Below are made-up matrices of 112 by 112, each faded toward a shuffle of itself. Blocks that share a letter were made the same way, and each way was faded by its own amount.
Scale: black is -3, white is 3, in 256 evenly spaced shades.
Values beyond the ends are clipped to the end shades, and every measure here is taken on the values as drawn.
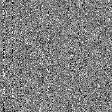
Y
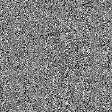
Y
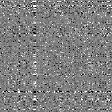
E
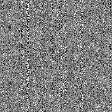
Y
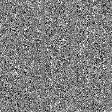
Y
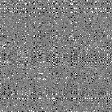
E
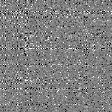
E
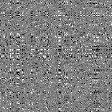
E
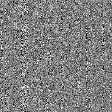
Y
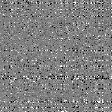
E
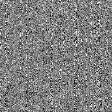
Y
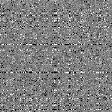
E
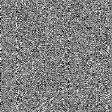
Y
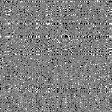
E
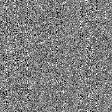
Y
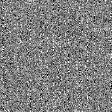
Y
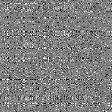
E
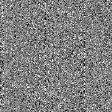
Y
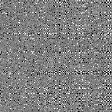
E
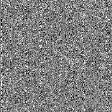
Y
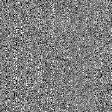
Y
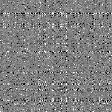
E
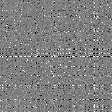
E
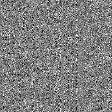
Y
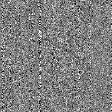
Y
